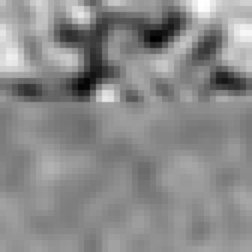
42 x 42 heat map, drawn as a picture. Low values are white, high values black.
Seam: horizontal, 40% of the way down, the bottom part calmer. Lone odd cells: none. Grain: blotchy. Ninth with the highest average: top middle. Slope: none.
